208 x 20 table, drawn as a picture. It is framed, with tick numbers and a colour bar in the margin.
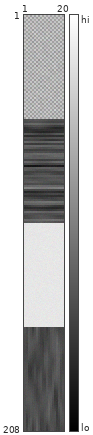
It is made of 4 by 1 panels. Panel 1,1: high, checkered. Panel 2,1: low, streaked across. Panel 3,1: very high, flat. Panel 4,1: low, streaked downward, faint in contrast.
